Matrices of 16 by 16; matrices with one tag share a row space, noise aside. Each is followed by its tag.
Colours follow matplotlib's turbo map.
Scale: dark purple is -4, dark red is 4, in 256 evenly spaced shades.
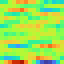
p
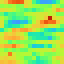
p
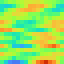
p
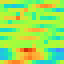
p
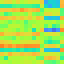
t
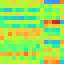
t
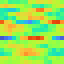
p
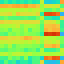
t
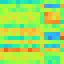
t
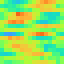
p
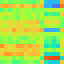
t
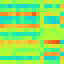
t
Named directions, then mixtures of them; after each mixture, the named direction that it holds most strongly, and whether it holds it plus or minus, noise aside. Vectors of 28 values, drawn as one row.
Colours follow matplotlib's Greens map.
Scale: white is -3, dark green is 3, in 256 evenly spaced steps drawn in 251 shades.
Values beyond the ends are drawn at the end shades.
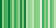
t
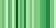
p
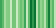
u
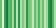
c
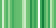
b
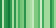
t, plus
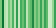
c, minus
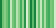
u, plus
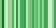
c, minus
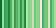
t, plus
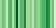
p, plus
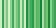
t, minus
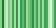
c, minus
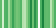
b, plus
